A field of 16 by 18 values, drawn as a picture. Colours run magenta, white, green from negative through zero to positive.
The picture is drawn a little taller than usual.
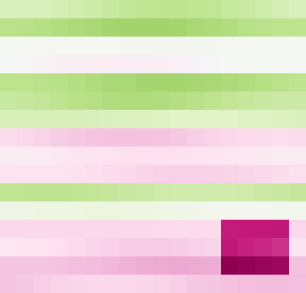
Values rise toward the top. Horizontal stripes repeat 3 times down the table. The bottom right is the ninth with the lowest average. In the bottom right lies a patch that is lower than the rest. Overall the values sit about 50% of the way up the scale.
